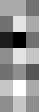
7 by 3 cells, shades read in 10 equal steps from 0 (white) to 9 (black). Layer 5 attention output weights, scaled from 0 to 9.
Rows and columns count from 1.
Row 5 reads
5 4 6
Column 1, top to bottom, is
3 5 8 4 5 2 4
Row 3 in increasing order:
5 8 9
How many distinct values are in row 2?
3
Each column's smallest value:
2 0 2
